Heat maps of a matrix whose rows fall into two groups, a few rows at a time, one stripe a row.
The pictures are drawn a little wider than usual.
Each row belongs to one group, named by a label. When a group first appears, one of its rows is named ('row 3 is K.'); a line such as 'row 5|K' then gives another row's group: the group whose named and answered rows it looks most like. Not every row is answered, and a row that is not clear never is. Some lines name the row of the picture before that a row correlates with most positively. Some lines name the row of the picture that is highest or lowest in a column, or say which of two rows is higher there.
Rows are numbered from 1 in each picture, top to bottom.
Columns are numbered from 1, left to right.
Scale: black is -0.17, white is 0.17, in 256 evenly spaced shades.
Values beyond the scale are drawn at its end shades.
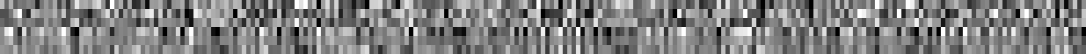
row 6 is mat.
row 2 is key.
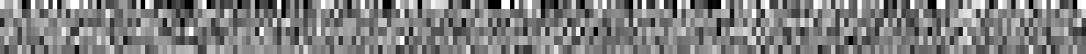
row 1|key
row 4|mat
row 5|key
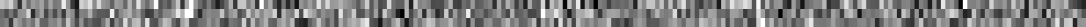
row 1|mat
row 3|mat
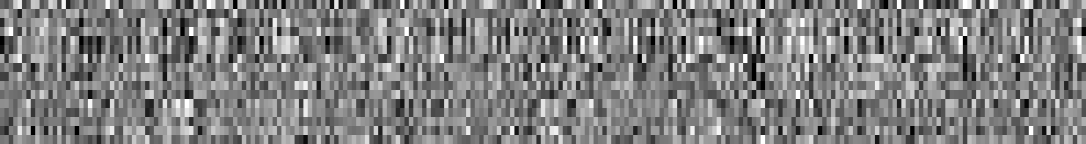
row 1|key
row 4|mat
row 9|key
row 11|key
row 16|mat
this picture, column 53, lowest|7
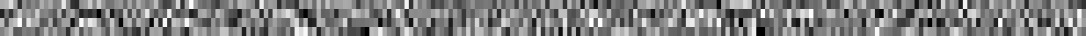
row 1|mat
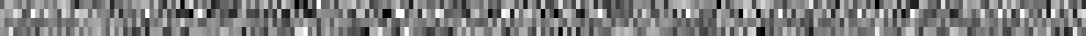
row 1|mat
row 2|key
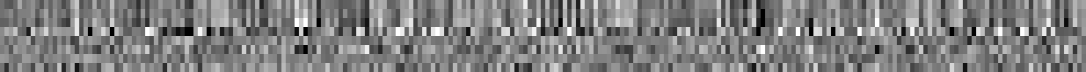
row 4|key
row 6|mat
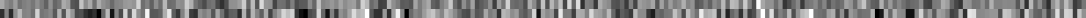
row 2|mat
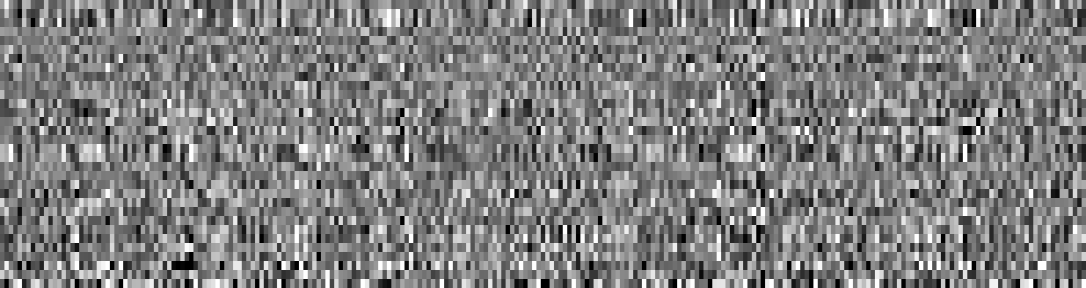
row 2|key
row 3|key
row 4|mat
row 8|key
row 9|mat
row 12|key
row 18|mat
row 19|mat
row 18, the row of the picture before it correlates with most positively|1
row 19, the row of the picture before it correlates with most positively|2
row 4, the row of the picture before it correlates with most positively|1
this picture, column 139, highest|27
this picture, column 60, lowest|27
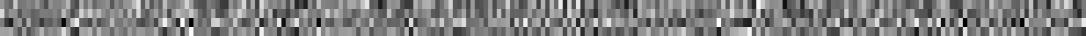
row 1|mat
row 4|mat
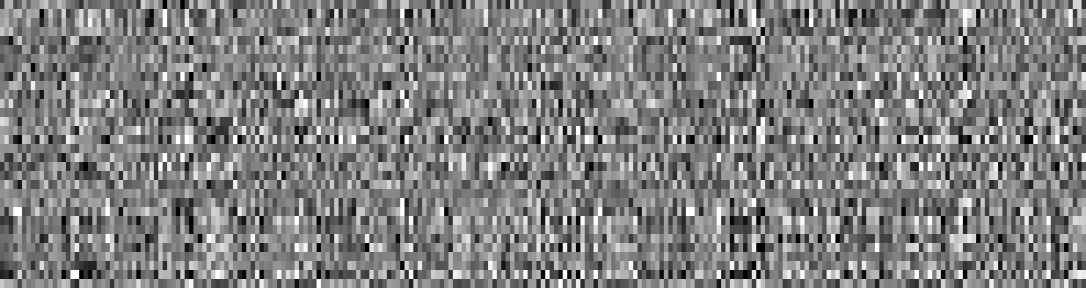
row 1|mat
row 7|key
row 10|key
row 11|key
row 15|mat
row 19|key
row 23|key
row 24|key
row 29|key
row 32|mat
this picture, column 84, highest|27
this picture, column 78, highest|16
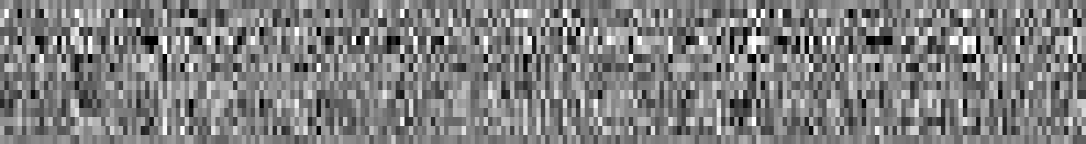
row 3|mat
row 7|key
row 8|mat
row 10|key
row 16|mat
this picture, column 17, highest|5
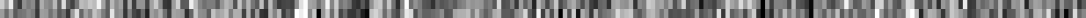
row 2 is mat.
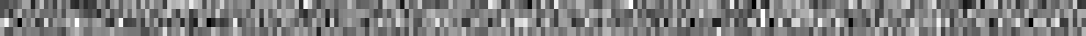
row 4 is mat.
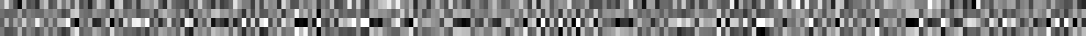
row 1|key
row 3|mat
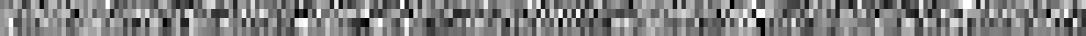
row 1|key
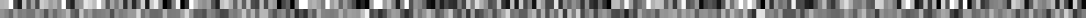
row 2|mat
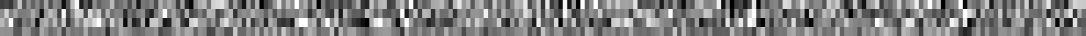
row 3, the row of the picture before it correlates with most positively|1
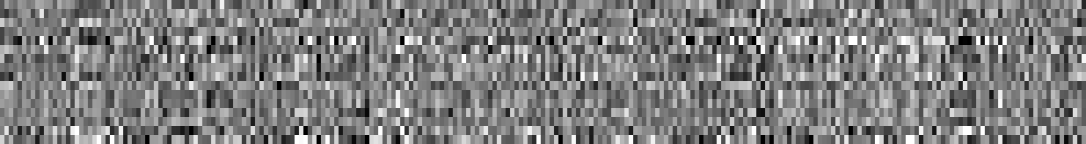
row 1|mat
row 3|mat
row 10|mat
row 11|key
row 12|key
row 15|key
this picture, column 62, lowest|1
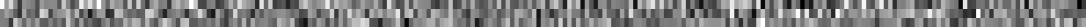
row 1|mat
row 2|key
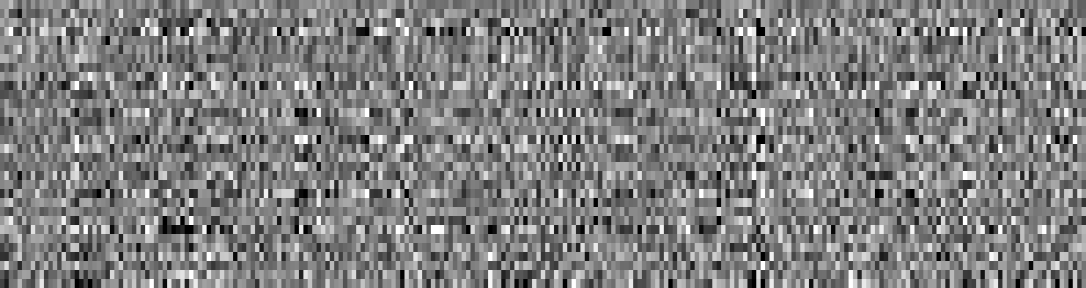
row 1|mat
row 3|key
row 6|key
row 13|mat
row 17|key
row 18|mat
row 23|mat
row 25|mat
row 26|key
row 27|key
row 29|key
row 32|key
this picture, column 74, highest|26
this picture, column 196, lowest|31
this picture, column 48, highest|29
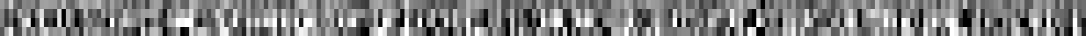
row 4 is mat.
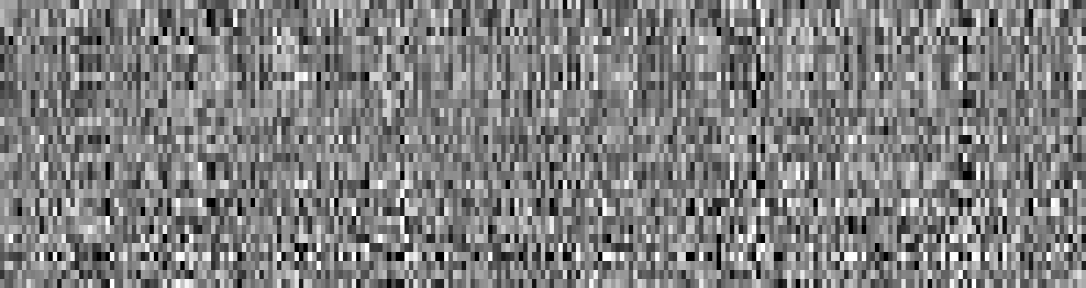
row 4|mat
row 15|key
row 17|key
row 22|key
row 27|mat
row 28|mat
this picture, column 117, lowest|24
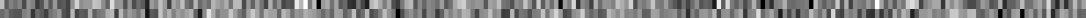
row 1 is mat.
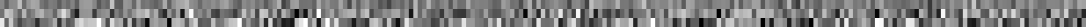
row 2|mat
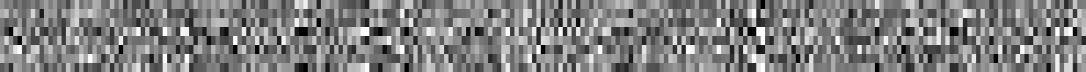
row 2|key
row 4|mat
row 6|key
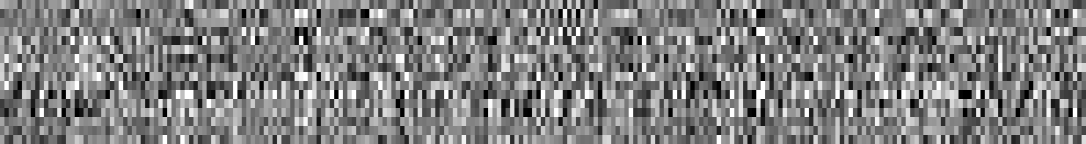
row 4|mat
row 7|key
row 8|key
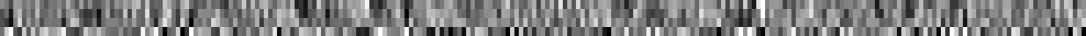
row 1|mat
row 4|mat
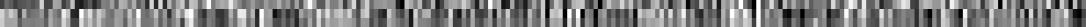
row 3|mat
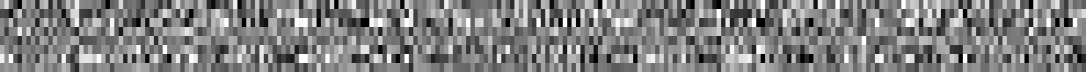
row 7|mat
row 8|mat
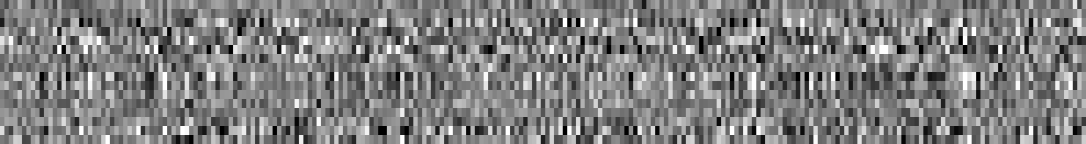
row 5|mat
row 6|key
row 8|key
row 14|mat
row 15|mat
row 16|key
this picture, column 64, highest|4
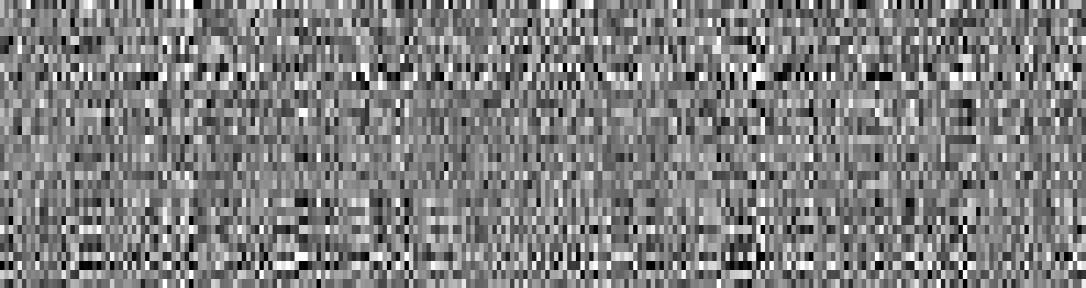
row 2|mat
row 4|mat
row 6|key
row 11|mat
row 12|key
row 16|key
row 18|mat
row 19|key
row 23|mat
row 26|mat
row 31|mat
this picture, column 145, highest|30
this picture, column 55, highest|26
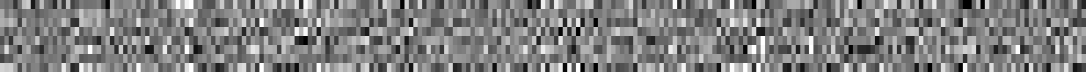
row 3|mat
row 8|mat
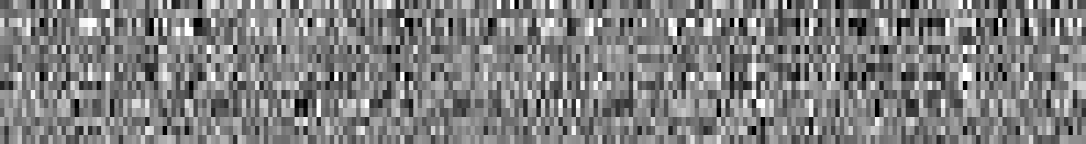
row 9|key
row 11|key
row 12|mat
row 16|key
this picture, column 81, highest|12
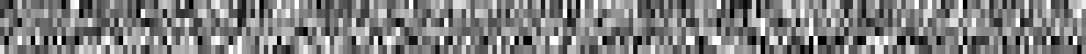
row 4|mat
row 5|key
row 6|mat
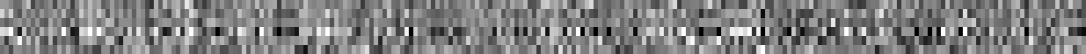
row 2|mat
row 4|mat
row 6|mat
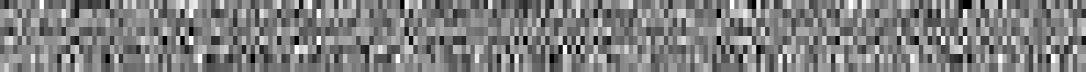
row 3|key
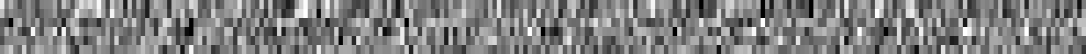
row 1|mat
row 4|key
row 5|key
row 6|mat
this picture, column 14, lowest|4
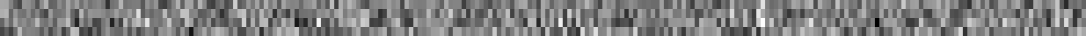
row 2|mat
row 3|mat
